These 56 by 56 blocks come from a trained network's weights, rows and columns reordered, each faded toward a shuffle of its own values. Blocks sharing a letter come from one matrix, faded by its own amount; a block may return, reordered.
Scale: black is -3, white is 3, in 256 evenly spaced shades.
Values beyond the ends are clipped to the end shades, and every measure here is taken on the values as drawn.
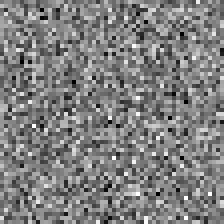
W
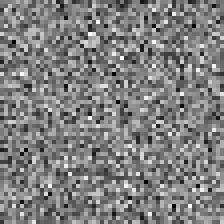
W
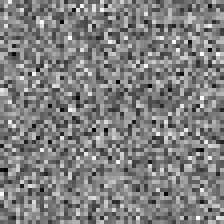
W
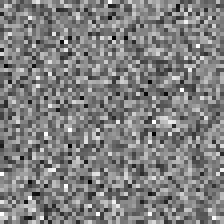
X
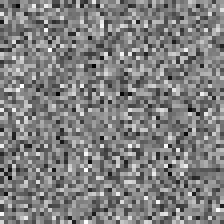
W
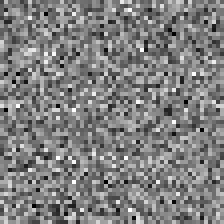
W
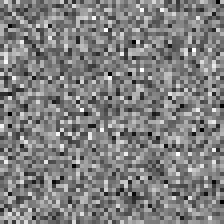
W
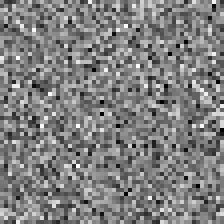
X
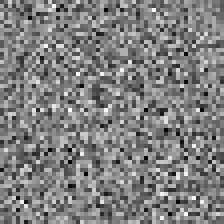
W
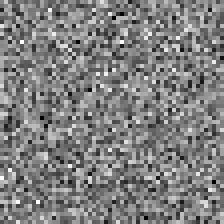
W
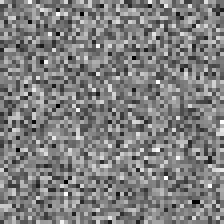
X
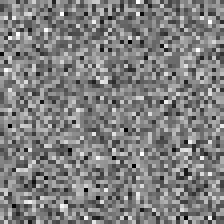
W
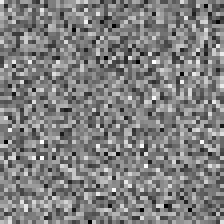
W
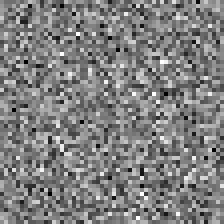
X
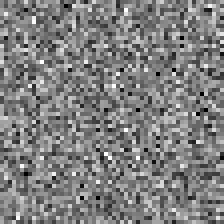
W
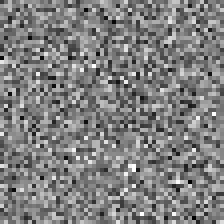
X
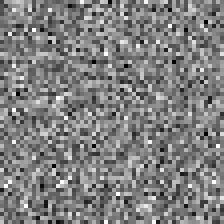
W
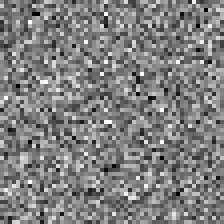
W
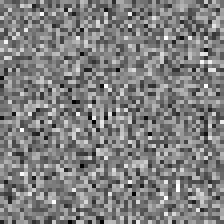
W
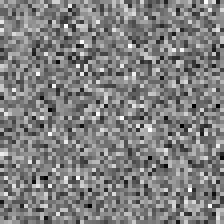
X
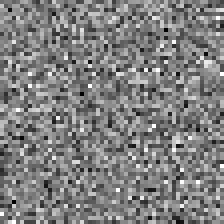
W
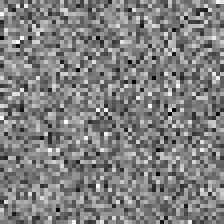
X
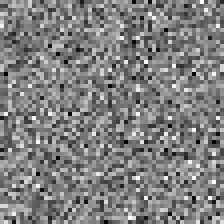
W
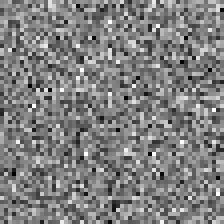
X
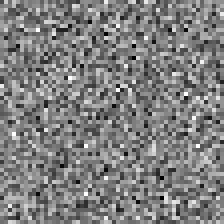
X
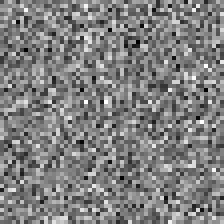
X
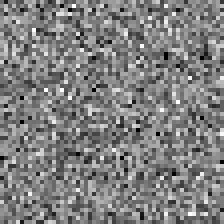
X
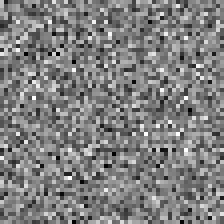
W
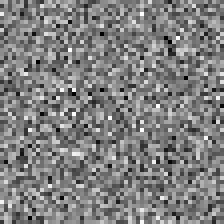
X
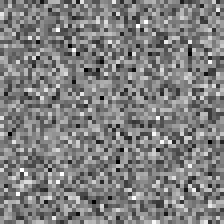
W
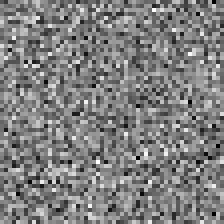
X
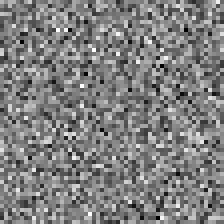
X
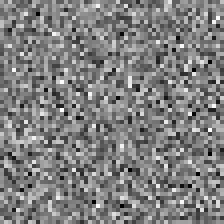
W
